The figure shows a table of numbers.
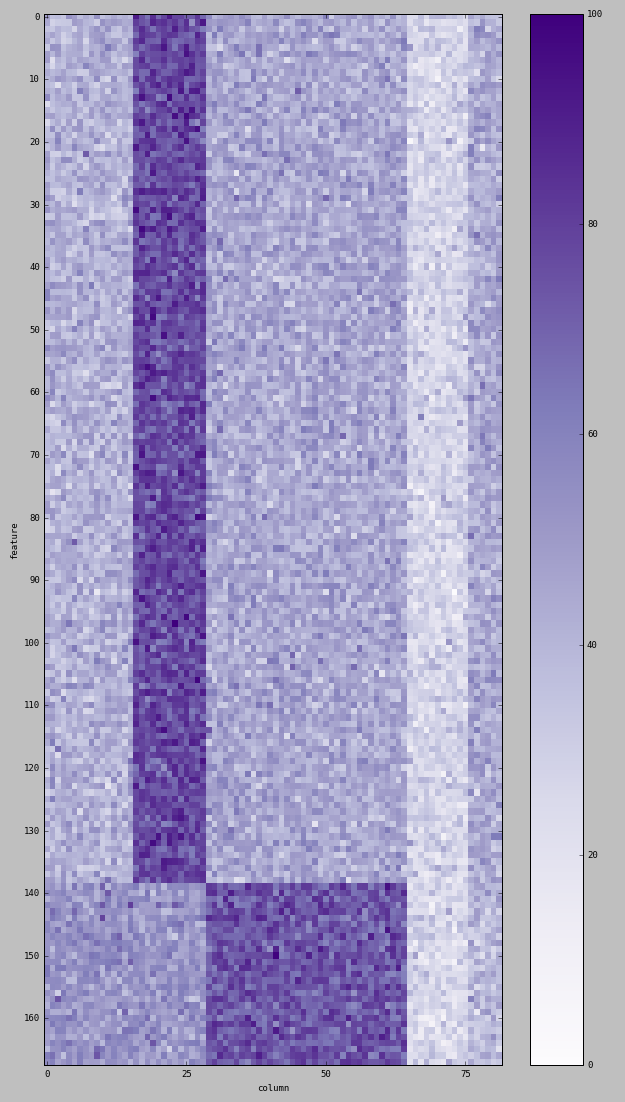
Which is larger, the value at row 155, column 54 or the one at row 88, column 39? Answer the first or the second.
the first
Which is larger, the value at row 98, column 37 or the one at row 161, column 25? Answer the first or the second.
the second
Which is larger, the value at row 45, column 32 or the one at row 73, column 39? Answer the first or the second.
the first
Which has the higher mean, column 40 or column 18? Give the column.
18
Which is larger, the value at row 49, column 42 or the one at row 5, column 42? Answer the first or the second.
the first
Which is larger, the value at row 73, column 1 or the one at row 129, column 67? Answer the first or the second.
the first
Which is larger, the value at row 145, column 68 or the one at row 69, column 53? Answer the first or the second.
the second
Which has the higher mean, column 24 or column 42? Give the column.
24
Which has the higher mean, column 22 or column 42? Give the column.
22
